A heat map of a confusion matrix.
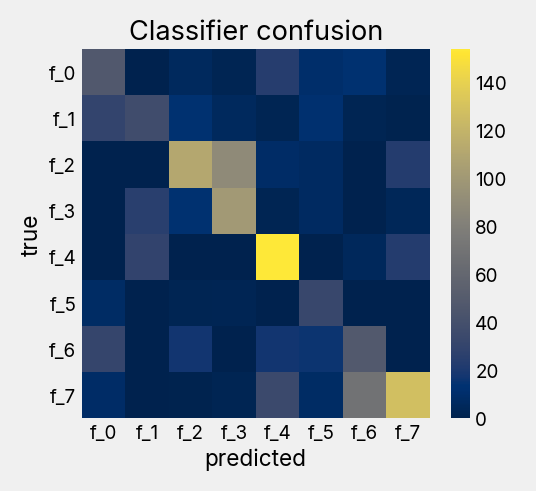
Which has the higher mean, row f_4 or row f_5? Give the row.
f_4
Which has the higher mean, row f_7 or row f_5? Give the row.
f_7
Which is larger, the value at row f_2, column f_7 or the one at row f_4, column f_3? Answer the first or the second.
the first
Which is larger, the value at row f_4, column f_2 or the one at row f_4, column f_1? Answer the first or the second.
the second
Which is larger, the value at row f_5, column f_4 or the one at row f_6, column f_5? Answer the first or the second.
the second
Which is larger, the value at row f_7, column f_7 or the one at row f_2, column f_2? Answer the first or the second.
the first
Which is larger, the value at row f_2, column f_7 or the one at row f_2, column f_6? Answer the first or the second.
the first
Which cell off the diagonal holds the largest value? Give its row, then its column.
f_2, f_3
